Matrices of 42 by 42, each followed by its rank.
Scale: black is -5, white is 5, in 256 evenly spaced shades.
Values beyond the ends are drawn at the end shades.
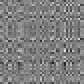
three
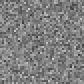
full rank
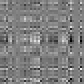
two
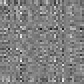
five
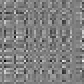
three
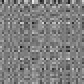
three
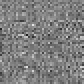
five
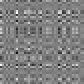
two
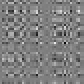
two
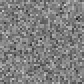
full rank
